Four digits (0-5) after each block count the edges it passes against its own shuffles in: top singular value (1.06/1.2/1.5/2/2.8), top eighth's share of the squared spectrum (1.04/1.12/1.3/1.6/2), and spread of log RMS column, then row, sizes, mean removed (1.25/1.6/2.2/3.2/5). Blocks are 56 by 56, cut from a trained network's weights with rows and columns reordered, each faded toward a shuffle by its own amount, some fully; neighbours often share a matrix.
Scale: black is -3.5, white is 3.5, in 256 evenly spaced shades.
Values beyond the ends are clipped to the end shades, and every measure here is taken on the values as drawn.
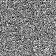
0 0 0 0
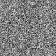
3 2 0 0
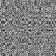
4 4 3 2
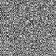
4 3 2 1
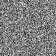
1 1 0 0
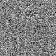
2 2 0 0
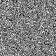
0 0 0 0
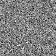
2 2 0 1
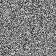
0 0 0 0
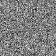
3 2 0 1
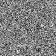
2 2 0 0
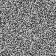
1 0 0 0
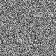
3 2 0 0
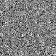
3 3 0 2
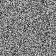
0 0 0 0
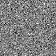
2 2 0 0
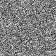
1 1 0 0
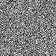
1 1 0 0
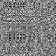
4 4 2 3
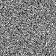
1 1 0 0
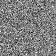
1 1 0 0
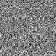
3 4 1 2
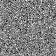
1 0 0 0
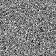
2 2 0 0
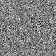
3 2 0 1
